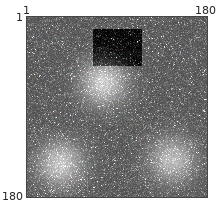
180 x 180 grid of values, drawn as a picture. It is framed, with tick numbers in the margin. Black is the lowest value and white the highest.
Ninth with the lowest average: top middle. Bumps: three. Odd patch: lower, in the top middle.
